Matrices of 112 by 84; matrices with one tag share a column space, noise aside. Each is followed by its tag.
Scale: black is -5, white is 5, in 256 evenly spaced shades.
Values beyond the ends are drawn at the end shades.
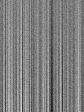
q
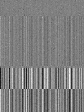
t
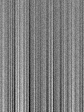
q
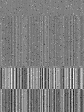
t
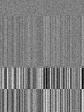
t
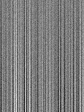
q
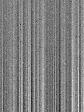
q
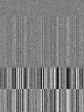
t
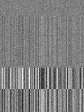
t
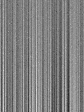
q
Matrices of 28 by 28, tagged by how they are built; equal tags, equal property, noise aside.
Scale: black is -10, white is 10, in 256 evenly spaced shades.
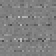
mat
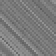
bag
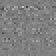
mat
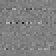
mat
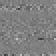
mat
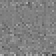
mat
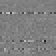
mat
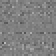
mat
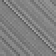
bag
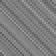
bag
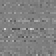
mat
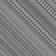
bag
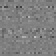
mat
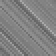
bag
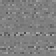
mat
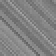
bag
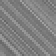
bag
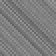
bag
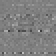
mat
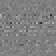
mat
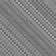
bag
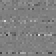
mat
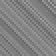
bag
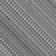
bag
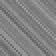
bag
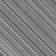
bag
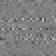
mat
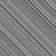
bag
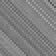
bag
